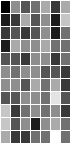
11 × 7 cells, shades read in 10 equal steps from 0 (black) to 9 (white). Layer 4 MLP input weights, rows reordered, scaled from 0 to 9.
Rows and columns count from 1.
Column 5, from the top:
6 5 5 6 5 3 4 4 4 5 4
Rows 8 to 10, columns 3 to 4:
5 5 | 4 5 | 5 1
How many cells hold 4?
14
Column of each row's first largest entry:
5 7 5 2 4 1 4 6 1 1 6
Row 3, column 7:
4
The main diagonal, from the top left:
0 2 2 5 5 3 2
